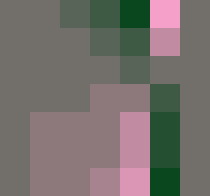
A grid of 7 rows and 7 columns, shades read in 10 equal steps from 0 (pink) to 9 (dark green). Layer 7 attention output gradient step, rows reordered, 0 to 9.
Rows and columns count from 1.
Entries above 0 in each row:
6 7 7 7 7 7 7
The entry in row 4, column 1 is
5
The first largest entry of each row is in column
5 5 5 6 6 6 6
